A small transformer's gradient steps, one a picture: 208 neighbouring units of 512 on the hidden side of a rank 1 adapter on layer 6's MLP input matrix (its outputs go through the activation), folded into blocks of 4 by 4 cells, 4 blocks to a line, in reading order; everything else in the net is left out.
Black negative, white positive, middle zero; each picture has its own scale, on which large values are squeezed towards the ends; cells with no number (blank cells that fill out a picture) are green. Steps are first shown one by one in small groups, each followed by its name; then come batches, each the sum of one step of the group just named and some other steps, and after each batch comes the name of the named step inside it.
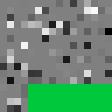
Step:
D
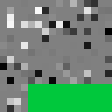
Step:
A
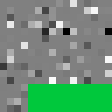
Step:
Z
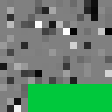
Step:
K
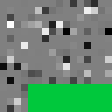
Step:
D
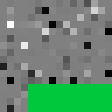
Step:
K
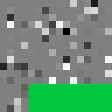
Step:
Z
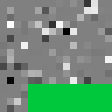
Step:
Z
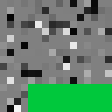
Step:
K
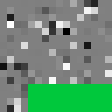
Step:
Z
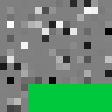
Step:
D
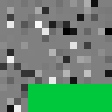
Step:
K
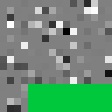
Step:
Z
